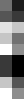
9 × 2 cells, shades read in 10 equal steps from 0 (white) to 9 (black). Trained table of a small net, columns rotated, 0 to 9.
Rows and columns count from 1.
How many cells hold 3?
0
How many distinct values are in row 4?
2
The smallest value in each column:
0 2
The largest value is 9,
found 2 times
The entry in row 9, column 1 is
0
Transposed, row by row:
5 6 1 2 0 7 7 2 0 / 8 7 2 5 4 9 9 6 4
